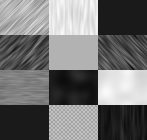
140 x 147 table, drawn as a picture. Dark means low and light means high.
The table splits into 4 rows of 3 panels. Panel 1,1: high, slanting up to the right. Panel 1,2: very high, streaked downward, faint in contrast. Panel 1,3: very low, flat. Panel 2,1: low, slanting up to the right. Panel 2,2: high, flat. Panel 2,3: low, slanting down to the right. Panel 3,1: middling, streaked across, faint in contrast. Panel 3,2: very low, smooth, faint in contrast. Panel 3,3: very high, smooth, faint in contrast. Panel 4,1: very low, flat. Panel 4,2: high, checkered. Panel 4,3: very low, streaked downward, faint in contrast.
